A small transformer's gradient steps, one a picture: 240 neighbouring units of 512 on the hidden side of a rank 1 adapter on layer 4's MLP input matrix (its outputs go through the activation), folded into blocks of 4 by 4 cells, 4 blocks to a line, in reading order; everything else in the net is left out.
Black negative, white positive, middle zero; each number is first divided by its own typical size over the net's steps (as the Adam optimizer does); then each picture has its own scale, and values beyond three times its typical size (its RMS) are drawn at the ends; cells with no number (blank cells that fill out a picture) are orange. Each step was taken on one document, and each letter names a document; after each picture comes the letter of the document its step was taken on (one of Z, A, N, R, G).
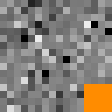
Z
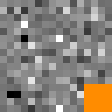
Z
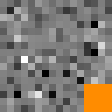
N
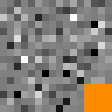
N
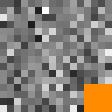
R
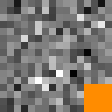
R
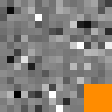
N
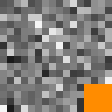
R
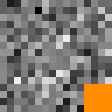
R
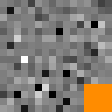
N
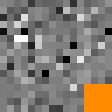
Z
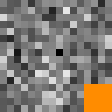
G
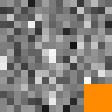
G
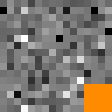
Z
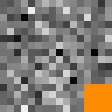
G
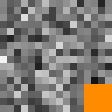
G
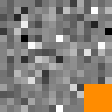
Z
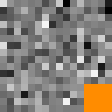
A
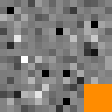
N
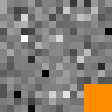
Z
